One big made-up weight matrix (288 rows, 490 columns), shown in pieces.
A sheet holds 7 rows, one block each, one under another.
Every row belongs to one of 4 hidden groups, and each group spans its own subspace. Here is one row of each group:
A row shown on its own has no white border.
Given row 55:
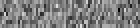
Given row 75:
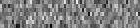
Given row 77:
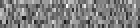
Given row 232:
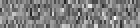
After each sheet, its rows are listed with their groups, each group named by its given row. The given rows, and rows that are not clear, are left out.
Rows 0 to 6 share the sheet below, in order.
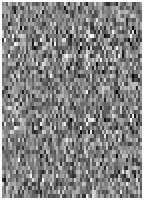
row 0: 77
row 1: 232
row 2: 232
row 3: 75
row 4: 232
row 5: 232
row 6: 55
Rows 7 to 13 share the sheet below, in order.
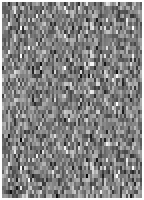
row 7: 77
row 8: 77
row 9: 232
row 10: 232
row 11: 77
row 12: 77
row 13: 75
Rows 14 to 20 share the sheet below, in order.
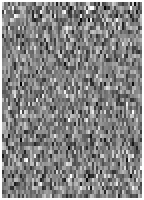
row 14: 232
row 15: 232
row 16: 77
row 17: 77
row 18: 77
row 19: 77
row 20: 232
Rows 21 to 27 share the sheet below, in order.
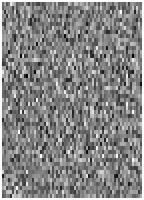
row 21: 55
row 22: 77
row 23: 77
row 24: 77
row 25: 232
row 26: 232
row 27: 75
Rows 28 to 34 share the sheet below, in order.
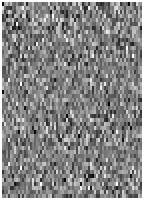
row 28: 75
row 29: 77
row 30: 77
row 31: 75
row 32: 232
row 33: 77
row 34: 232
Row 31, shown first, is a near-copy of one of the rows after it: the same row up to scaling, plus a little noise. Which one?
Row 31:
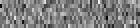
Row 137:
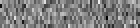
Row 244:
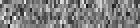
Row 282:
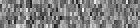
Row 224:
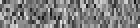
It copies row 137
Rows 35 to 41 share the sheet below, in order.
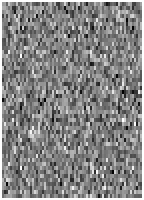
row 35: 77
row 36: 77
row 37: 232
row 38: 55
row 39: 55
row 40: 77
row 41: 55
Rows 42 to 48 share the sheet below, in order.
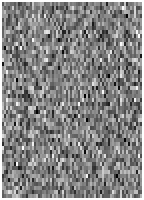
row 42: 55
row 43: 75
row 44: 75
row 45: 75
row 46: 55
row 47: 75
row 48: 75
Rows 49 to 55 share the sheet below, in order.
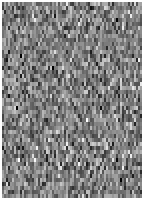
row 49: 232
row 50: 77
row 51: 75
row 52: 75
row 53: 55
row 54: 232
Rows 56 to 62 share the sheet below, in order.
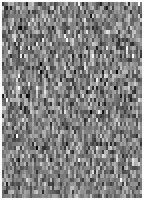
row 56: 75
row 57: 77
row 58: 232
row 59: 55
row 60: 75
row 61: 232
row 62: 55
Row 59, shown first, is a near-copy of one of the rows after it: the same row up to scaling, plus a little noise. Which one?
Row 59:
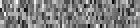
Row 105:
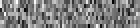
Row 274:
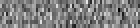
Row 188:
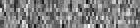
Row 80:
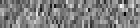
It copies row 105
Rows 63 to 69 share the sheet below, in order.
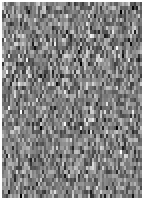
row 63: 55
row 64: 232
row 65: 75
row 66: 77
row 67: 232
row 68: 55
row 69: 77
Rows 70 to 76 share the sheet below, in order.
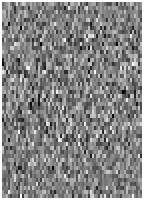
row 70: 77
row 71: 232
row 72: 55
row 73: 55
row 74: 232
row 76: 77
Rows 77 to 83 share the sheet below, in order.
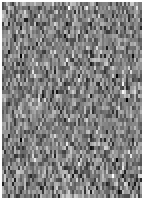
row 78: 77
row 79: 232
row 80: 55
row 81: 77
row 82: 232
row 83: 55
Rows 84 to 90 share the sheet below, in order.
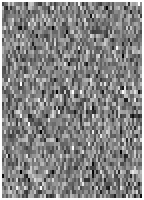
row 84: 75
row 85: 232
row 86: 77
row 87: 55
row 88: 75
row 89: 55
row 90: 75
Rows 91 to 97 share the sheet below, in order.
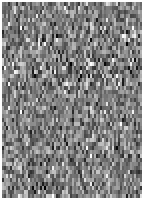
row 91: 77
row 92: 55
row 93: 232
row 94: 77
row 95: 55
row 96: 75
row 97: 75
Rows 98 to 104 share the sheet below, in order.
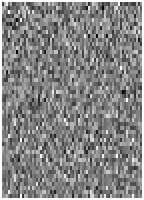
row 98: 75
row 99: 75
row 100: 55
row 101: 55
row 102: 77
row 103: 232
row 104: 77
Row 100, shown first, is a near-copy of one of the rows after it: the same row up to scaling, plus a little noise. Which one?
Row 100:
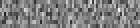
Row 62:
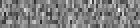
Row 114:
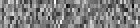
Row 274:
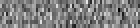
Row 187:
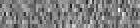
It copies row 62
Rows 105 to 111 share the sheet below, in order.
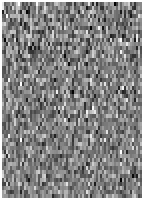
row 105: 55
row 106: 55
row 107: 77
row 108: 55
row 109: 77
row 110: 55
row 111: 55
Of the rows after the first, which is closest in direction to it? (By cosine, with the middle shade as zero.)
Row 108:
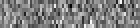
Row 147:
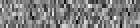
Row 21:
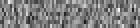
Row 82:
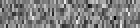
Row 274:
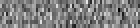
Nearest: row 21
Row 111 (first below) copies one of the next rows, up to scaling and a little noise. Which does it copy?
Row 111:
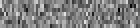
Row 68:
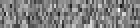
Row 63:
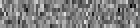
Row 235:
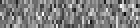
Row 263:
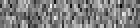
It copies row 63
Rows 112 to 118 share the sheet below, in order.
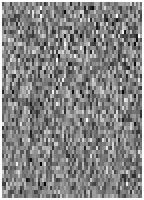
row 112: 232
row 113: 55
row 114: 55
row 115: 55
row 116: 55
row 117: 75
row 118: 55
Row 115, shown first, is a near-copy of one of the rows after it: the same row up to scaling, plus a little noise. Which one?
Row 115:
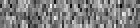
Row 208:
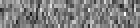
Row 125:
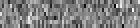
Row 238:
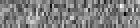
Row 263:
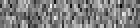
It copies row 263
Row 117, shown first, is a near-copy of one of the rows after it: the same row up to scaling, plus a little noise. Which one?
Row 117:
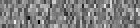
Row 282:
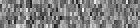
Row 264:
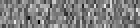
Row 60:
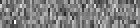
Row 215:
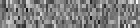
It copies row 264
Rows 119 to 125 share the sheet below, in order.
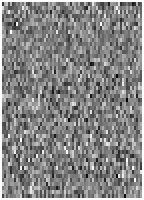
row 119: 75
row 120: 55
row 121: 232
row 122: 55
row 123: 77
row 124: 77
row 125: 55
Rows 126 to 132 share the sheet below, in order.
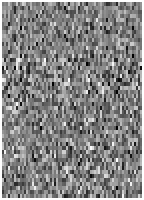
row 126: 77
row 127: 77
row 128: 55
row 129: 75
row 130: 232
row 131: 232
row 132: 232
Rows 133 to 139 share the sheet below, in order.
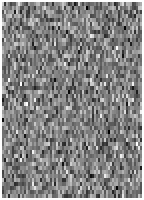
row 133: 55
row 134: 232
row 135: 77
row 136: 77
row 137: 75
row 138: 75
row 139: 232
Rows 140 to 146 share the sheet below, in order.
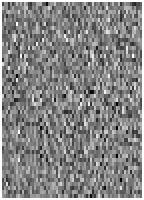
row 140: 75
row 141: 77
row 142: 75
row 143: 232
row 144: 232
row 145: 232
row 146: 55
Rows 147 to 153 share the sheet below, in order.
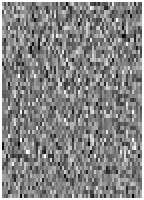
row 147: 232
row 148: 55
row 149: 232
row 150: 77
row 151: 77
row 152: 55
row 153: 77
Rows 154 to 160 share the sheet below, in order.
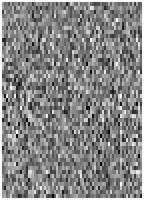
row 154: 232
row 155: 55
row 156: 75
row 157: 55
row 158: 75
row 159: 75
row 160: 75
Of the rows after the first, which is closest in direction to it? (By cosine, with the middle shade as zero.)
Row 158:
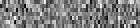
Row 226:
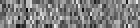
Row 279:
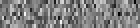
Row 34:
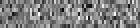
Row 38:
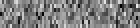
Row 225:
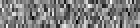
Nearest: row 226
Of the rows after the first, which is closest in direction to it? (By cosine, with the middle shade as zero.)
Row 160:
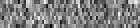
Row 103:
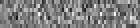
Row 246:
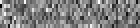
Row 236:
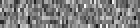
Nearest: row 103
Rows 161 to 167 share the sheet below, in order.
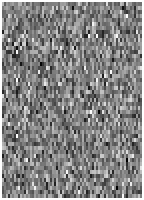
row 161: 55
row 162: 75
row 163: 232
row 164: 55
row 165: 75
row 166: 77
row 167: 232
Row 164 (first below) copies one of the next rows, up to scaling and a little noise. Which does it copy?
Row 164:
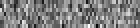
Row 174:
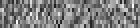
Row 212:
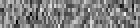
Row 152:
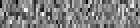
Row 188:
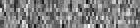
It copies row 188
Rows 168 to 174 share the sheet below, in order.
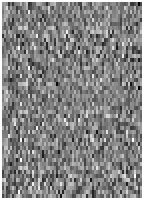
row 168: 75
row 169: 232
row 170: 75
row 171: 75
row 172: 77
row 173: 75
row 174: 55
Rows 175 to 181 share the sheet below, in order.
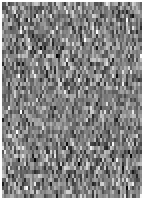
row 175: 77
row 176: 75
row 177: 232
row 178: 77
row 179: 75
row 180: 232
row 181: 77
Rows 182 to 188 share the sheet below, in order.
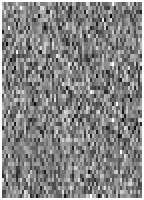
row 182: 232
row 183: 75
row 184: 55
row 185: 232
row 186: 55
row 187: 55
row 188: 55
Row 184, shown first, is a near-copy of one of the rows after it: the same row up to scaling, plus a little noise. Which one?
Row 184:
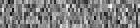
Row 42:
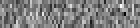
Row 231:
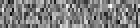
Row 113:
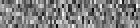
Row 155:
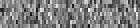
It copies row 231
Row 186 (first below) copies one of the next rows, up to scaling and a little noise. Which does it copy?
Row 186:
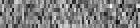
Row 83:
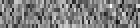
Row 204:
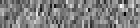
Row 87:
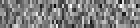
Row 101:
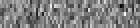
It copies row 83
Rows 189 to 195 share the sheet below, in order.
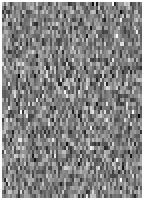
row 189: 55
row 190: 75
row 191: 232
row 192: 77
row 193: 75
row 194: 232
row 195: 55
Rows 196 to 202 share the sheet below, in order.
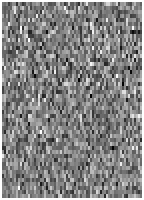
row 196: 77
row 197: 75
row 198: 232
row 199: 55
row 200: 75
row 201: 55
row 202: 232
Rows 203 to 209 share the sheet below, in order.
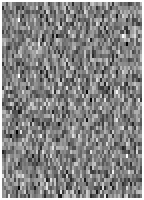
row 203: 232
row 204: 55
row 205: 232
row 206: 75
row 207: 75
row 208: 55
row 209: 232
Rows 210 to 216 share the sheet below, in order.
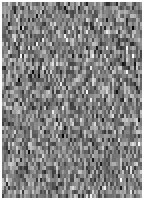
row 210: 77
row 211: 77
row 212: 55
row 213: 75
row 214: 55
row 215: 75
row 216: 55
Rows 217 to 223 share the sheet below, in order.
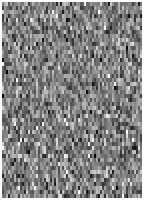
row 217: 75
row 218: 77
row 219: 75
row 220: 55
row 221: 77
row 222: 55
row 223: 232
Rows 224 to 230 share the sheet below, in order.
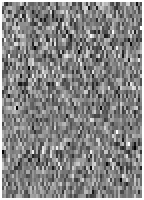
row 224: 75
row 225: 232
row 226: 75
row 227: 75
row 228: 232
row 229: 55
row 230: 55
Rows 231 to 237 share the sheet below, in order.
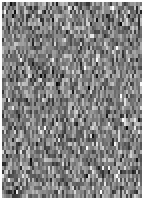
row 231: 55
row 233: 75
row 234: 55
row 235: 55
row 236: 55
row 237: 75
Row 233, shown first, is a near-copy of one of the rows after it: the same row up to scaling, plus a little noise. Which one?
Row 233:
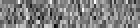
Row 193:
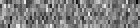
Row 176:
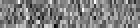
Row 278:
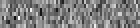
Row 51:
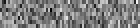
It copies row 176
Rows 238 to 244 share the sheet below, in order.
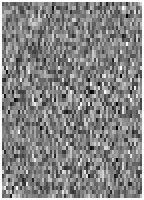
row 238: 55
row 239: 55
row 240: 55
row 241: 232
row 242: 232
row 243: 232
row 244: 75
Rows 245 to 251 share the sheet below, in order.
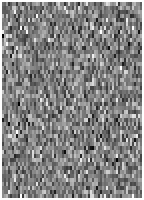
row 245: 77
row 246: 75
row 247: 55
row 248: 232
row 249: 75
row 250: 232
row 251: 77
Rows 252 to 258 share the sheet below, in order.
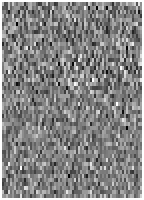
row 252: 75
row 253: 77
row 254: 55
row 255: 232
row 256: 55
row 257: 77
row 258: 77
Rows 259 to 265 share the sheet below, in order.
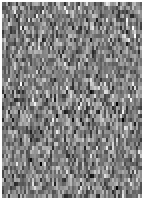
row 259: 77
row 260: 55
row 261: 77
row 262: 232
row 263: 55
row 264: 75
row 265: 232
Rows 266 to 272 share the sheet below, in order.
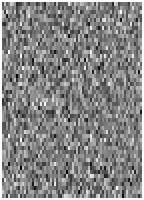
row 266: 55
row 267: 77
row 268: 75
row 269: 75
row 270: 77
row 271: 77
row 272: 232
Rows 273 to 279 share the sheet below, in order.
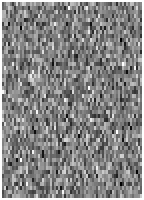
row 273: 77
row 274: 55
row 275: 55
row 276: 55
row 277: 232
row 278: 75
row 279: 75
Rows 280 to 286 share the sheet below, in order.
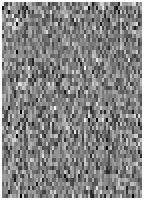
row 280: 75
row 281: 75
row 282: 75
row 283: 77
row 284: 75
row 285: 75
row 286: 77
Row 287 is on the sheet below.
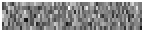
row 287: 77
